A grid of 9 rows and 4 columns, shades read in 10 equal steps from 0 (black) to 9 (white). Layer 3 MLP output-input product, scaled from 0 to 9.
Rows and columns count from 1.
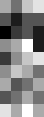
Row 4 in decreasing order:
9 6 5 1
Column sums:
38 38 54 41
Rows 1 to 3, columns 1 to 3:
6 4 7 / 3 1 3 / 0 2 3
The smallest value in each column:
0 1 3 1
